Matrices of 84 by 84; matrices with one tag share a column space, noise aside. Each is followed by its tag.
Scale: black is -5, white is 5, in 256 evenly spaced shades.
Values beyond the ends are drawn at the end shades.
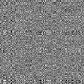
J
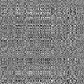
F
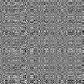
J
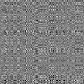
J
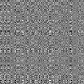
J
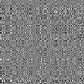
F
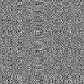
J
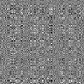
F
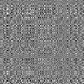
F
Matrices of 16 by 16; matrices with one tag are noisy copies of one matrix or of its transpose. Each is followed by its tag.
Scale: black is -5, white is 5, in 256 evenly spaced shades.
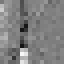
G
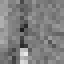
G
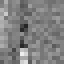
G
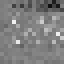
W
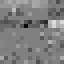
G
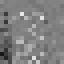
W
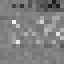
W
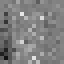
W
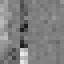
G
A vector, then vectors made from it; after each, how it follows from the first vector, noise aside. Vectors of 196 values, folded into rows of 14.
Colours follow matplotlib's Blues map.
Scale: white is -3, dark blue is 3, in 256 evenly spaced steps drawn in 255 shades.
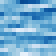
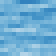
shrunk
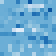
partly zeroed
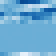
partly zeroed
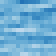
shrunk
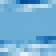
partly zeroed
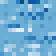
partly zeroed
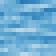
shrunk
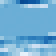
partly zeroed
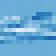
partly zeroed
